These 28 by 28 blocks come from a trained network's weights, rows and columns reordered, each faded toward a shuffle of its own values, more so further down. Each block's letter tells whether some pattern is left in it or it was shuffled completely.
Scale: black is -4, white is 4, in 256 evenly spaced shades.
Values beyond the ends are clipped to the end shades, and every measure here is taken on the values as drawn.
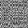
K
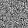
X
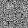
K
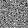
X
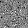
X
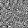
K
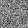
K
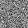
X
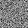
X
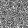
X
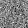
X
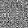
K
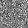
X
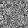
K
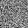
X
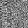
K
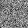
X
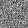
X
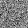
X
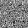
K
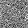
X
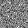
X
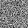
X
